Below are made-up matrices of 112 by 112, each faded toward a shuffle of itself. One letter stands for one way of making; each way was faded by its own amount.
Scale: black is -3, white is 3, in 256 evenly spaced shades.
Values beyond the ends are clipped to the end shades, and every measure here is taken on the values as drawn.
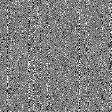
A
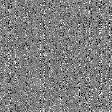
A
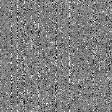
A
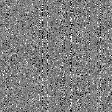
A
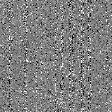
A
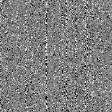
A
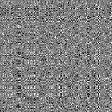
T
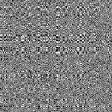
T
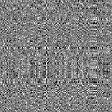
T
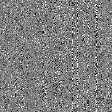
A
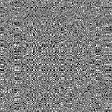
T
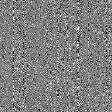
A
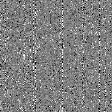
A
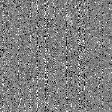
A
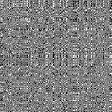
T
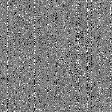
A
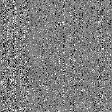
A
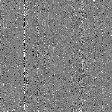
A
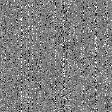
A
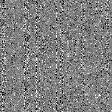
A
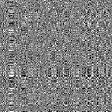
T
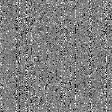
A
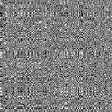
T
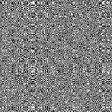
T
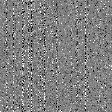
A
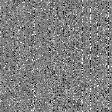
A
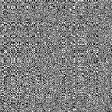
T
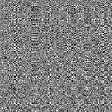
T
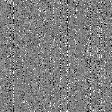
A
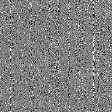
A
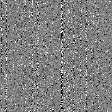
A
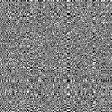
T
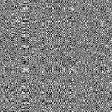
T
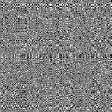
T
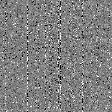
A
